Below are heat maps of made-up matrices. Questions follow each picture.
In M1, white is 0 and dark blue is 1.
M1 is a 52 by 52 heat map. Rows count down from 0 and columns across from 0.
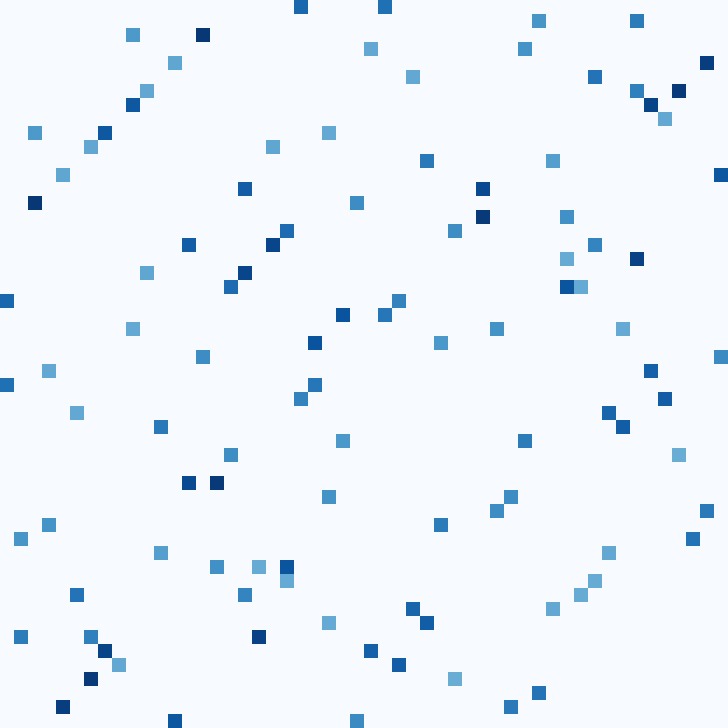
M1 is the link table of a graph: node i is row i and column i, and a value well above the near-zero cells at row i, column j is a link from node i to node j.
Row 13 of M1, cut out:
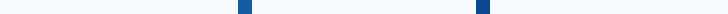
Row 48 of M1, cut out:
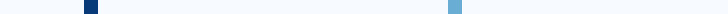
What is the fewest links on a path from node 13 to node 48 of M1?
5
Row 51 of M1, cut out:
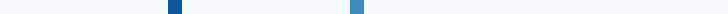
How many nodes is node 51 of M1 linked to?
2
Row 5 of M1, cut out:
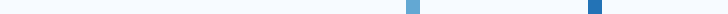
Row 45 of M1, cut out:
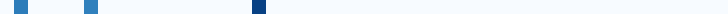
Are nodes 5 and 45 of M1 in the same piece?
yes
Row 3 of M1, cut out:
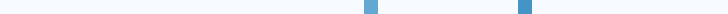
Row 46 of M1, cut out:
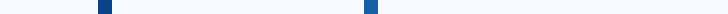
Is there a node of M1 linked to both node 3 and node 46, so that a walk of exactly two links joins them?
yes
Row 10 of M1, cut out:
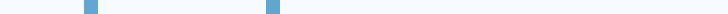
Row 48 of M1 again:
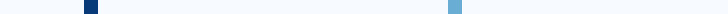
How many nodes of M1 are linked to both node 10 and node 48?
1
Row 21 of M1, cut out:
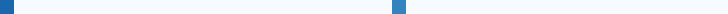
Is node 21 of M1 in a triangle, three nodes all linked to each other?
no
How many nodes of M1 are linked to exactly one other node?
2
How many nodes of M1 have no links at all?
1
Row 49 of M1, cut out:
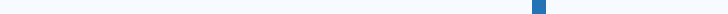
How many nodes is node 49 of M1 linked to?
1
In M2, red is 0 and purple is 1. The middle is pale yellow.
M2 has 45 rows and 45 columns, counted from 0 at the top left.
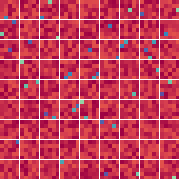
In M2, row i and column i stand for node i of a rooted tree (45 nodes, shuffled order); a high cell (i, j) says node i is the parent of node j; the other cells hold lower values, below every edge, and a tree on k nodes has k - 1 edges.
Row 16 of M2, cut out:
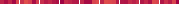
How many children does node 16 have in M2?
0
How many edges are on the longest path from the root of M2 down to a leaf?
30
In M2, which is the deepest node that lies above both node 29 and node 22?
12
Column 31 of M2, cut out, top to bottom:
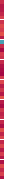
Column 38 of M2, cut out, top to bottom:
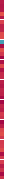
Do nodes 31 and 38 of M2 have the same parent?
yes
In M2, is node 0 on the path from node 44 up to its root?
yes
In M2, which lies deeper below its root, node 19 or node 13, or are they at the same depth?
node 13
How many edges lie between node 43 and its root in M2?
5
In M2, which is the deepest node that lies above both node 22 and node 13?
12
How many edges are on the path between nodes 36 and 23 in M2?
7
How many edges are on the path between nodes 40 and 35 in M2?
4
